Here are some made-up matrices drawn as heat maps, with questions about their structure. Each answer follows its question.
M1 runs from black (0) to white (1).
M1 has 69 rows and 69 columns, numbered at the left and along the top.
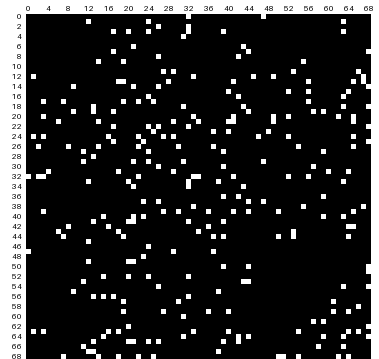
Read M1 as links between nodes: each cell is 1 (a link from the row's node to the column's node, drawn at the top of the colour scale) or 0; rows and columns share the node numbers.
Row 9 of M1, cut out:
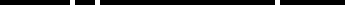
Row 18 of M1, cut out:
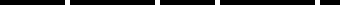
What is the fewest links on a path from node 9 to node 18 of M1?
3
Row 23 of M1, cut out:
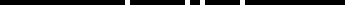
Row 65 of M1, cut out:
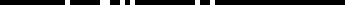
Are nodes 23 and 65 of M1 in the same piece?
yes
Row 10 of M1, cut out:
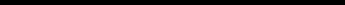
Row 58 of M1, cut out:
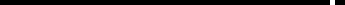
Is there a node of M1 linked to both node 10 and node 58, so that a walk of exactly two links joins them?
no
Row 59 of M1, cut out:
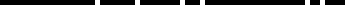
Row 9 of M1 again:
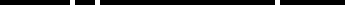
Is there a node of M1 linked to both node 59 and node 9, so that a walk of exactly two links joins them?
yes
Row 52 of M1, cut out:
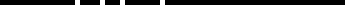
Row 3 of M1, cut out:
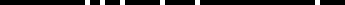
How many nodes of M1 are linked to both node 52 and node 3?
3
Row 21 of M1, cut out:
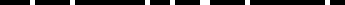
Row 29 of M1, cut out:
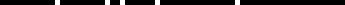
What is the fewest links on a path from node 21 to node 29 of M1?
1
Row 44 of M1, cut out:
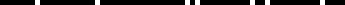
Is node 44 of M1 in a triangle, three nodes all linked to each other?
yes
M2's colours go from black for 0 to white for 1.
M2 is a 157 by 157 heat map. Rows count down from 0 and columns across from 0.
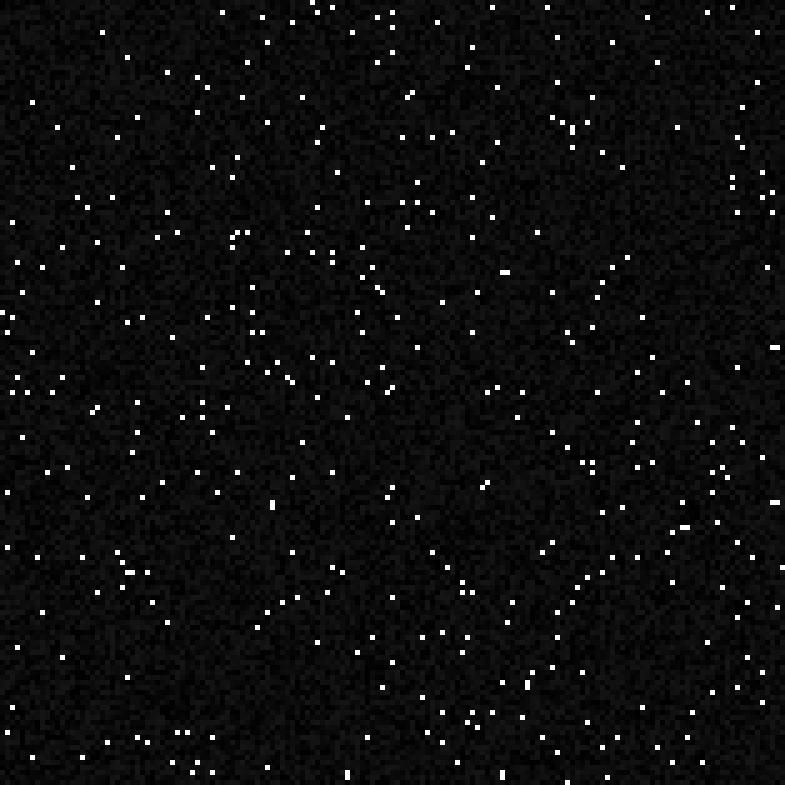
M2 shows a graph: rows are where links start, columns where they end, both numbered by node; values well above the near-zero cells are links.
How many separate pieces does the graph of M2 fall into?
6
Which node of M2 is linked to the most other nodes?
node 78
